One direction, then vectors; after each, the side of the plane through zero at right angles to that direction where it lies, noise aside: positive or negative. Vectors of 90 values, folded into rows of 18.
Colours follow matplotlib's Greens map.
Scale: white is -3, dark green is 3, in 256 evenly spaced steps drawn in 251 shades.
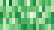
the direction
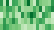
negative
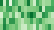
negative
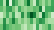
negative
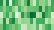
negative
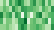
positive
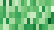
positive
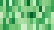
negative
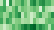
positive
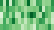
negative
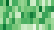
negative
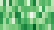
positive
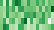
negative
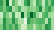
negative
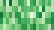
positive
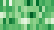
negative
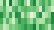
positive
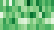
negative
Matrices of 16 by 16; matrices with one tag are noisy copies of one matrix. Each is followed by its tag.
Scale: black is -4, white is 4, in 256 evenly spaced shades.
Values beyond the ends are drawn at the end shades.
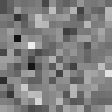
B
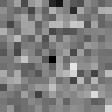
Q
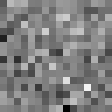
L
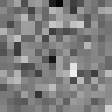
Q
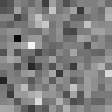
B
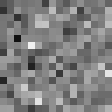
B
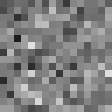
B
